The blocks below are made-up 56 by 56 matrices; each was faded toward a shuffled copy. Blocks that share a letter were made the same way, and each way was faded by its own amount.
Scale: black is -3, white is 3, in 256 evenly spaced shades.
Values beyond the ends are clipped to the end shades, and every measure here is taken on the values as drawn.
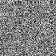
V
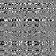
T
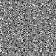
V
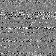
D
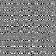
T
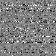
D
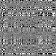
T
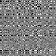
T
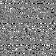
D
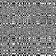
T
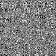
V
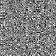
V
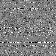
D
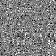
V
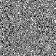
V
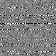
D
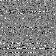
D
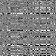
T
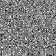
V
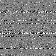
D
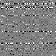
T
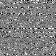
D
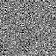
V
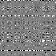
T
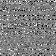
D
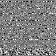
D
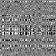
T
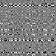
T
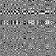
T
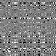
T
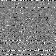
D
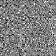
V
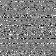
D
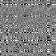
T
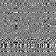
T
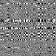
T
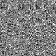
V
